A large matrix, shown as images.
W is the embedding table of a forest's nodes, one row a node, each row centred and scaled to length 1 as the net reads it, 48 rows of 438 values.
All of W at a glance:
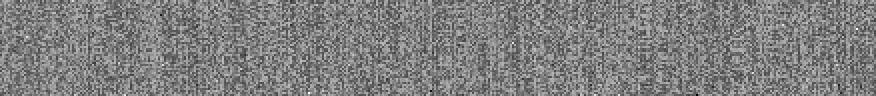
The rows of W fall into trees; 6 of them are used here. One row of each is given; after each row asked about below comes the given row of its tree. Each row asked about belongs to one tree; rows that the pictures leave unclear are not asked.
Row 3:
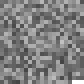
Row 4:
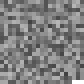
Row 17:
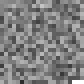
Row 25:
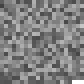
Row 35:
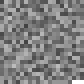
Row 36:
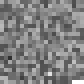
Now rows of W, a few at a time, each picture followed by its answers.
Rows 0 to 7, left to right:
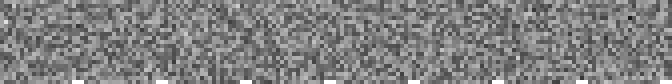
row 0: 4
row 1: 4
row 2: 36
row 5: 35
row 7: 4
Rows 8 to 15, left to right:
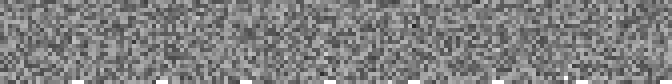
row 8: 4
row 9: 35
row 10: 36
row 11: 3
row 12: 35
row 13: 4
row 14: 4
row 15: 17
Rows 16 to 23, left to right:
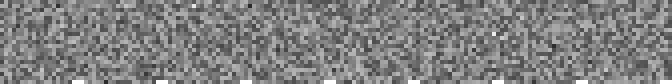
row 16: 35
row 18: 4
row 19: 25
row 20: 4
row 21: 35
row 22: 25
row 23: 4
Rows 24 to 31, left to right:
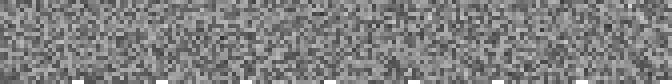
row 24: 25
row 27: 35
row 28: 17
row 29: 17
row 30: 25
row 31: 17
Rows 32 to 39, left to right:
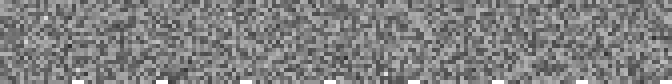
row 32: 3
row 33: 35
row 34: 25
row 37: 35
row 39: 36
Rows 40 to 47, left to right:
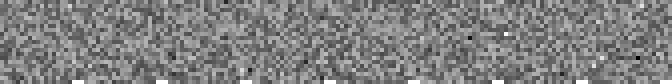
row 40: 36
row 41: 17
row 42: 25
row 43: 3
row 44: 25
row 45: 36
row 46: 25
